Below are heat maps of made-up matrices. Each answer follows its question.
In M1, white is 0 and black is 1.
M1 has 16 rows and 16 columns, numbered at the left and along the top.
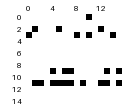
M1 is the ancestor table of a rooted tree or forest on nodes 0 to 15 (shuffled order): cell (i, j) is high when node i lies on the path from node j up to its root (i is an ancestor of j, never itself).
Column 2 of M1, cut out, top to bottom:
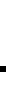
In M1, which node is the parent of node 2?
11
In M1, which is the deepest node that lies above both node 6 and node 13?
9
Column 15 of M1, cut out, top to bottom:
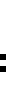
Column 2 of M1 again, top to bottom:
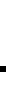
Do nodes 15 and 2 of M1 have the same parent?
no
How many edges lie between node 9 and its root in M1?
1
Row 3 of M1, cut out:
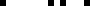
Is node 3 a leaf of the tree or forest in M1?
no
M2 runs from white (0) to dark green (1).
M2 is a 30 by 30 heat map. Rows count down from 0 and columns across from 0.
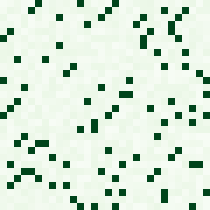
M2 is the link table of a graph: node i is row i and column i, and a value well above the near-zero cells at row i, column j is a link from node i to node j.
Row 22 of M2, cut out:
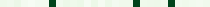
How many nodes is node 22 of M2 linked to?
3
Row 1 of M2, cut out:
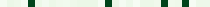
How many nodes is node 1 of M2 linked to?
4
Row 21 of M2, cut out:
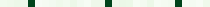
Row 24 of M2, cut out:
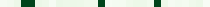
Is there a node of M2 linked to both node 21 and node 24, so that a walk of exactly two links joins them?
yes
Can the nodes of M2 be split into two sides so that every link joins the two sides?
no
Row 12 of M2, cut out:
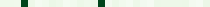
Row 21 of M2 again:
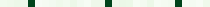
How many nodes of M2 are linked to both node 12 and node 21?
0
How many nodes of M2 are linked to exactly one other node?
0
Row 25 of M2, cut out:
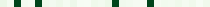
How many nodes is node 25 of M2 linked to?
4
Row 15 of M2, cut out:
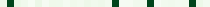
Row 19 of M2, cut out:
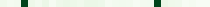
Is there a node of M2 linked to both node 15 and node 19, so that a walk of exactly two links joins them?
no
